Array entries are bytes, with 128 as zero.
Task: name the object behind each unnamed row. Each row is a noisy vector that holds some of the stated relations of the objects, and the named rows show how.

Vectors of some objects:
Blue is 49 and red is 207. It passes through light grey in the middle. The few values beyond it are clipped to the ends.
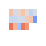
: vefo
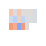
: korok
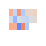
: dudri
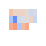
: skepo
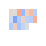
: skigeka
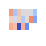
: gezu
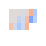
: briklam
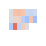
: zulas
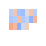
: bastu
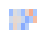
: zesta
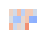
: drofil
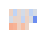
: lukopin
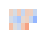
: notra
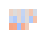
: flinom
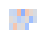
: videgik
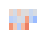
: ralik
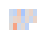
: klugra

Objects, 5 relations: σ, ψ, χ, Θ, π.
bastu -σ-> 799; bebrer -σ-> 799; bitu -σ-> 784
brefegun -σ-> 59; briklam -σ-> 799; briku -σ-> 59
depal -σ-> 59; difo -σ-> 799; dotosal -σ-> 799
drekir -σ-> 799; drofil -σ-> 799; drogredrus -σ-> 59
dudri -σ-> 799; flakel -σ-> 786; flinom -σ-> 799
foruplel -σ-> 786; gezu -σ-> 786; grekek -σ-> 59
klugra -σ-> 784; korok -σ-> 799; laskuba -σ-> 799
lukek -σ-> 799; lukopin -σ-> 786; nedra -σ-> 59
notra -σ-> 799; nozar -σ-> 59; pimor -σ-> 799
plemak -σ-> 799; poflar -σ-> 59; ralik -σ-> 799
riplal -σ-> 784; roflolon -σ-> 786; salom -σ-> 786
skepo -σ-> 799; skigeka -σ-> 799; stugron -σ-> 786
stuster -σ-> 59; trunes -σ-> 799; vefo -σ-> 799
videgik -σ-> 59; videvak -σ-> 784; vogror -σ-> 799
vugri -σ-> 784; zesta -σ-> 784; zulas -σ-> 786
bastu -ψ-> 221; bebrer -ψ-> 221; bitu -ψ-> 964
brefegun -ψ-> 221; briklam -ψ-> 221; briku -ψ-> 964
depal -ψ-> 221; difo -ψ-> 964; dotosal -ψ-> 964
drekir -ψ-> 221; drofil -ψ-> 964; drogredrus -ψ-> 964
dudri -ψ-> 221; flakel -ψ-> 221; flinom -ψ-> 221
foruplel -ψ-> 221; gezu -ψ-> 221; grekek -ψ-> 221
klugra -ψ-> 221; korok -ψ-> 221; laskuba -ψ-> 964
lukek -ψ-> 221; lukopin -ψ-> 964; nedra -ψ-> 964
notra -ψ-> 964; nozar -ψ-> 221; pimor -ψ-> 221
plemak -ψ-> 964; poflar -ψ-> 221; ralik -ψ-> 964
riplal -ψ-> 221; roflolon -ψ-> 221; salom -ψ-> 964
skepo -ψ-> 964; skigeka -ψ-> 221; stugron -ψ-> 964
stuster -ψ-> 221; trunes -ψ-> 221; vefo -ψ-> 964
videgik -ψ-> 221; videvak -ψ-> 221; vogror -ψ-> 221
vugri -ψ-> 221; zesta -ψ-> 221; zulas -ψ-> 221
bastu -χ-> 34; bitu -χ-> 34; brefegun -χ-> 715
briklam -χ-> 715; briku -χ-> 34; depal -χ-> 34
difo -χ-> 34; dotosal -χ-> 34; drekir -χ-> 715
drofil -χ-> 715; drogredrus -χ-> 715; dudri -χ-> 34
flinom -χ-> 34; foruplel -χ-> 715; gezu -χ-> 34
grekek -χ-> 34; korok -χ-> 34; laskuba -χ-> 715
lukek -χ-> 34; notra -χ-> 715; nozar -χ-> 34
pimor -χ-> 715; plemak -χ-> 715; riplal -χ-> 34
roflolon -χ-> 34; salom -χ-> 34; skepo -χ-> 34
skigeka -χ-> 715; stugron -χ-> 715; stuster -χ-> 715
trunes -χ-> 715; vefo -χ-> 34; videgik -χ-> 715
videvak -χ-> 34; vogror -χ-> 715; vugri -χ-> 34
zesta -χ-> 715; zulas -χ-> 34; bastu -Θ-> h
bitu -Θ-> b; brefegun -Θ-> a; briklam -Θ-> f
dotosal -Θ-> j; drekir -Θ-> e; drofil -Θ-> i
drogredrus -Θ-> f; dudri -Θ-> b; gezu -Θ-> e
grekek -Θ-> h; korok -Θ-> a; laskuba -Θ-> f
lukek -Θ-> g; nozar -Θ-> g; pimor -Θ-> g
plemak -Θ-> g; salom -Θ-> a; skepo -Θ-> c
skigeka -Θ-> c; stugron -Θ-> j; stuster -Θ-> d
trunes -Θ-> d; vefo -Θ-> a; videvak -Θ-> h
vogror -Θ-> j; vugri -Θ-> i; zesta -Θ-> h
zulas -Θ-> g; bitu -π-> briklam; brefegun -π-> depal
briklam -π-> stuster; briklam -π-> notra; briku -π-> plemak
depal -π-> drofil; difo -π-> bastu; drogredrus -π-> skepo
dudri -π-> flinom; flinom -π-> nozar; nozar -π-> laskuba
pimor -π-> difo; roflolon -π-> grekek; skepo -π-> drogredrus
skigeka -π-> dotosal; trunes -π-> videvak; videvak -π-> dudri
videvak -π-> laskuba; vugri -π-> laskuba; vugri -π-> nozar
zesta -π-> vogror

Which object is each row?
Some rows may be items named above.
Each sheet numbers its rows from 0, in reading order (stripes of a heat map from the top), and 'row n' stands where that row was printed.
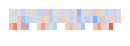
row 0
roflolon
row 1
klugra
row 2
flakel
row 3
dotosal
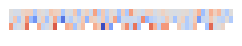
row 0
laskuba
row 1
laskuba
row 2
bebrer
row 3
gezu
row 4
bitu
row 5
difo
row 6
briklam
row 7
nozar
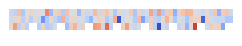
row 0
klugra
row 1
skigeka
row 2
stugron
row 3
salom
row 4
poflar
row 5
drekir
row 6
plemak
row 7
foruplel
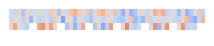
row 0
poflar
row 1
briku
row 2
pimor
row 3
pimor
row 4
grekek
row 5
lukek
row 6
videvak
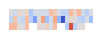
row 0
nedra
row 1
drogredrus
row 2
nozar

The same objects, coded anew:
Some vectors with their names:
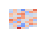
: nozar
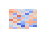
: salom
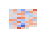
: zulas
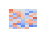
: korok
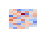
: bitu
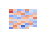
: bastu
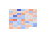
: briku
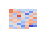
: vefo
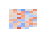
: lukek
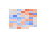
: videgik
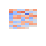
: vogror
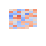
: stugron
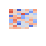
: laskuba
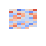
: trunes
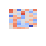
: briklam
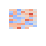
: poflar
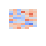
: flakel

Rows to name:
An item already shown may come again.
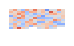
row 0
pimor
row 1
flinom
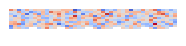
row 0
skepo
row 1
klugra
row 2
dotosal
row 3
bitu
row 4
difo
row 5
dudri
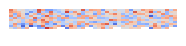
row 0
korok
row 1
gezu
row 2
zesta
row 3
bebrer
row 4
roflolon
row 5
zesta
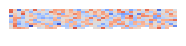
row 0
briklam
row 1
foruplel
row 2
lukek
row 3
plemak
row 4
stugron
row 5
nedra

